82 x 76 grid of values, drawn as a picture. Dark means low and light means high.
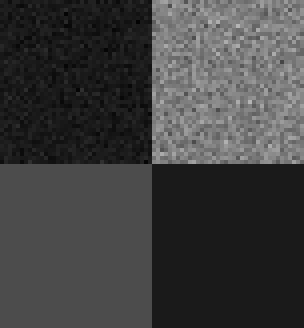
The table splits into 2 rows of 2 panels. Panel 1,1: very low, fine-grained, faint in contrast. Panel 1,2: middling, fine-grained. Panel 2,1: low, flat. Panel 2,2: very low, flat.
